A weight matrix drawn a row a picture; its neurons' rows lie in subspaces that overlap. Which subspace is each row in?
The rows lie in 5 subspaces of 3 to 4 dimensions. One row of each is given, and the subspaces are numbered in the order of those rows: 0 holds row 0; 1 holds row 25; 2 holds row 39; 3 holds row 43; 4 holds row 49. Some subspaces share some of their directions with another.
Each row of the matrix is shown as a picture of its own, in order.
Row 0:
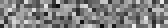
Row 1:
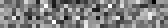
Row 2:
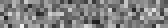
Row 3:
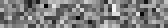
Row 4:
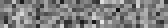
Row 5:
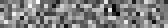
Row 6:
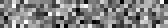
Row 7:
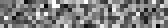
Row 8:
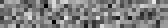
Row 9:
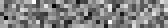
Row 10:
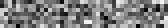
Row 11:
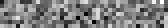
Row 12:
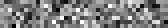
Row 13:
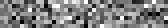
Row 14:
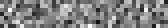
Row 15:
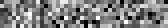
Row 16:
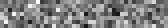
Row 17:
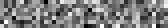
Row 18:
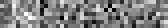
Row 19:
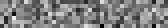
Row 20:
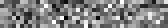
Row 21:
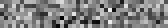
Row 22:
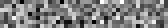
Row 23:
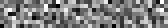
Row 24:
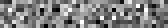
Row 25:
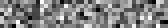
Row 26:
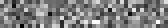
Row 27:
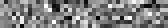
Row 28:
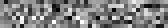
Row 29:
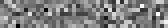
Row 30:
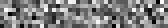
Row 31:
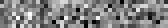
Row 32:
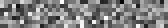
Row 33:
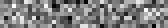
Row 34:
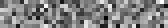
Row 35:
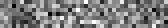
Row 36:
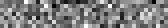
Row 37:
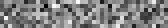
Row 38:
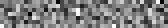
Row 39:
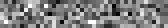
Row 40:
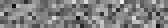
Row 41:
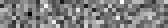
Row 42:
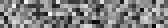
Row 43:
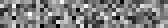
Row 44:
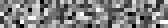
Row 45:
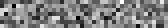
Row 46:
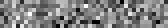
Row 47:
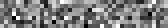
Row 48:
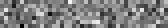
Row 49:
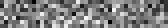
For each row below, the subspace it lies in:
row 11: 3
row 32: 3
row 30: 0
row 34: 3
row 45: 3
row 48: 0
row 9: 4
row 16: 2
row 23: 0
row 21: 4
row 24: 1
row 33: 1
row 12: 1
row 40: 3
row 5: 2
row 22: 3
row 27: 1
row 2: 0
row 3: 2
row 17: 4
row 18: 1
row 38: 0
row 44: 1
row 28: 1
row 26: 0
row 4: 3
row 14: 1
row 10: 3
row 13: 1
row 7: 2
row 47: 4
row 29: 3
